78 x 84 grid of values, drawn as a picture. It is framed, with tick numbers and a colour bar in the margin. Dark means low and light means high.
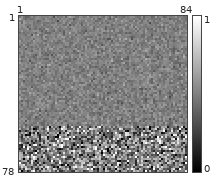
Neither half mirrors the other. There are no regular stripes. The grain is fine, like static. There is no overall slope. A horizontal seam about 70% of the way down splits the table, and the top part is calmer.
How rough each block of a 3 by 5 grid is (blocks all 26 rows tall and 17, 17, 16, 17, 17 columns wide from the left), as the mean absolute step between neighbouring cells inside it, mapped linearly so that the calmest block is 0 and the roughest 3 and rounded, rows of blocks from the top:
00000 / 00000 / 33333
